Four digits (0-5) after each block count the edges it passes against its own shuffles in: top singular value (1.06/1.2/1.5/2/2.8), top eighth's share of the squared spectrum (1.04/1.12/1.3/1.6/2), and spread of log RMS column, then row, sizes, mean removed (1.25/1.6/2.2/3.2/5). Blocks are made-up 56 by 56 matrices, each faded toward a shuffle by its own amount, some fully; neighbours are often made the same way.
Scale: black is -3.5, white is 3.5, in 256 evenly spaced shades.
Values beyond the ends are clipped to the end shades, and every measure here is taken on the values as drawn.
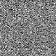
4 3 1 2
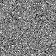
2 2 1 0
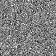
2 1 0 0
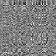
4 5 3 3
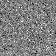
0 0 0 0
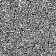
0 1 0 0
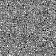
3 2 1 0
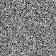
0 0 0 0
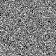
3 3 1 1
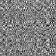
4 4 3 3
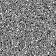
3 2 0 0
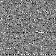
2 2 0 2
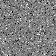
0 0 0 0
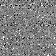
1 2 0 2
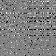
4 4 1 3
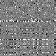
4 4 2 3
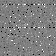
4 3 0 1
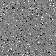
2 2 0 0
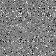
3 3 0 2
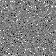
2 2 0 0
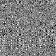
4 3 2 2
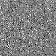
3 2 0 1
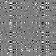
5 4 3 3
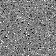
0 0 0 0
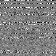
2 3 0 4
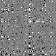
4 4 2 2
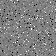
0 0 0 0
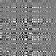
5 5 3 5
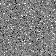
2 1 0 0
